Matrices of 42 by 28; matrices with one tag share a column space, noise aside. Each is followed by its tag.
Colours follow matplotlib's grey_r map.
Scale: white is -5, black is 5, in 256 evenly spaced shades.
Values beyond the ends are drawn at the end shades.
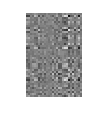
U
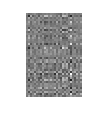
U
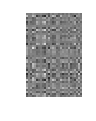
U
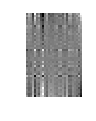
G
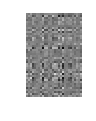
U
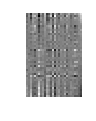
G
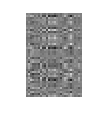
U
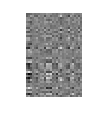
U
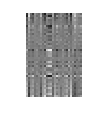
G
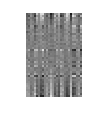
G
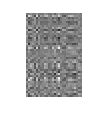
U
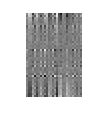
G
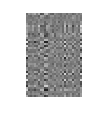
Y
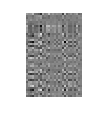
Y
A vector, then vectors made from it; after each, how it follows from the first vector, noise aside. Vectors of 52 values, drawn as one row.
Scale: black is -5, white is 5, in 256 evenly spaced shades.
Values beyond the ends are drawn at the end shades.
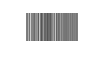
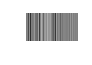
negated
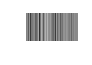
negated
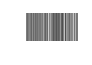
reversed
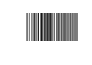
scaled up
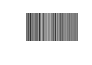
negated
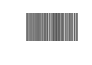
reversed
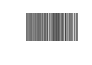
reversed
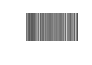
wrapped around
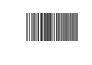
scaled up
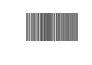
copied
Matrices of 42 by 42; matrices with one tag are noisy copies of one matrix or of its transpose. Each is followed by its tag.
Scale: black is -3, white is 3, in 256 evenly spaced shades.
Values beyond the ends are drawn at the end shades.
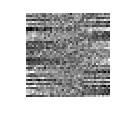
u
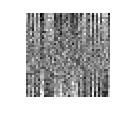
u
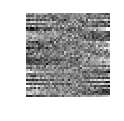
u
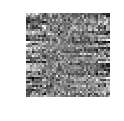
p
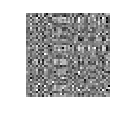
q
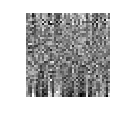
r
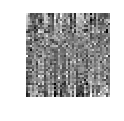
p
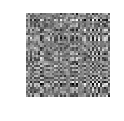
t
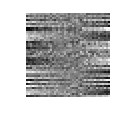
u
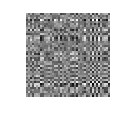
t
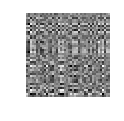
q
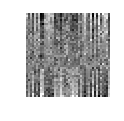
u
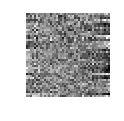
r
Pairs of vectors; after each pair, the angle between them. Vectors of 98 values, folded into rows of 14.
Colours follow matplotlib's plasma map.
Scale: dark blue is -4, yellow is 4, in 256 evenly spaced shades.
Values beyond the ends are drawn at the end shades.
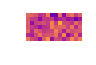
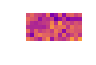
nearly parallel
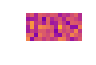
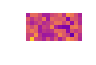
partly opposed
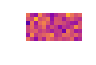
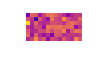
nearly opposite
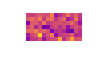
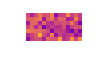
nearly parallel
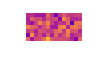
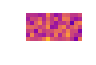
nearly parallel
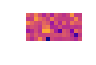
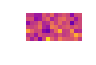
nearly opposite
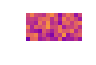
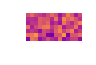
nearly parallel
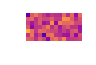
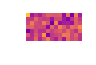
nearly opposite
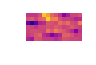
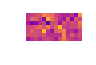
partly aligned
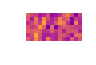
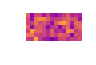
partly aligned
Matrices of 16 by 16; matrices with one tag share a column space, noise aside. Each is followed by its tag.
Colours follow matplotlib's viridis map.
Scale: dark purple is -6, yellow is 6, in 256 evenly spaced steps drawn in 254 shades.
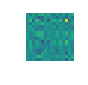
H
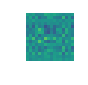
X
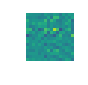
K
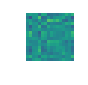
H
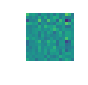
H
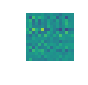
K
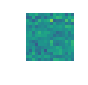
H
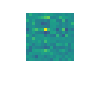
K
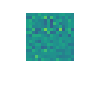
K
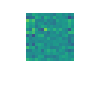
K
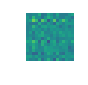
H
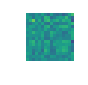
H
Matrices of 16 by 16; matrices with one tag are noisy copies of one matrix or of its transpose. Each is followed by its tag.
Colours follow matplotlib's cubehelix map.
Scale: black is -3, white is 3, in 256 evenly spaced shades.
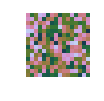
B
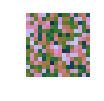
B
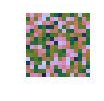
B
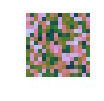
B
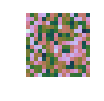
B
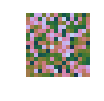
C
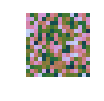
B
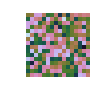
C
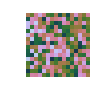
C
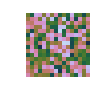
C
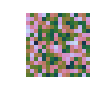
B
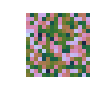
B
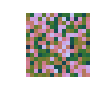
C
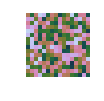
B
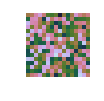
C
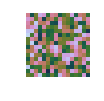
B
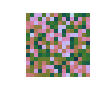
C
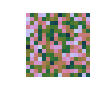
B
